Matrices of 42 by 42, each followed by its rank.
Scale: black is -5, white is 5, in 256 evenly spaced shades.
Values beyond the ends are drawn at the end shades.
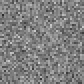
full rank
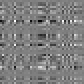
two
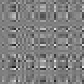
two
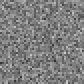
full rank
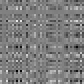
two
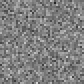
full rank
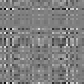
two
